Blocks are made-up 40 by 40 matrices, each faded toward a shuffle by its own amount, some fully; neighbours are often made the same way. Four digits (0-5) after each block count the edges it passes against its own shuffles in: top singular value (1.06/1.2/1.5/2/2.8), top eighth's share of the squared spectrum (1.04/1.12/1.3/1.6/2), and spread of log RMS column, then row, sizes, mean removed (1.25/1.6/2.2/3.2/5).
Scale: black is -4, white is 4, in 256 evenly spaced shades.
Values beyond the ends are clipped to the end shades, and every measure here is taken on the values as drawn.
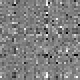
4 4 2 2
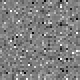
2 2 1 0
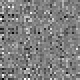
4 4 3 2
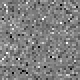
0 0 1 0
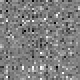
3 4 2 2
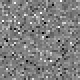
1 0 0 0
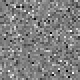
0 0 0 0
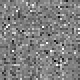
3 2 1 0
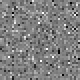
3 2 0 0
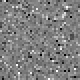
1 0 0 0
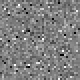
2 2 0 0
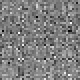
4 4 2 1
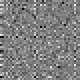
4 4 2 2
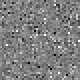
0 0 0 0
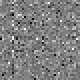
3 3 1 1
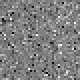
0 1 0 0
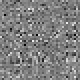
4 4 2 2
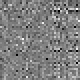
4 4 2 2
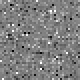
0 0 0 0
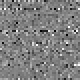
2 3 0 2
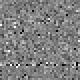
2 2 0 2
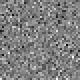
0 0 0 0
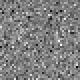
0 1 0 0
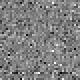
1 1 0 1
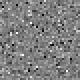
1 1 0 0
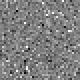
1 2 0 0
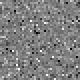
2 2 0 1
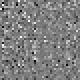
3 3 2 1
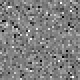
0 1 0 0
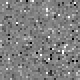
0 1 1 0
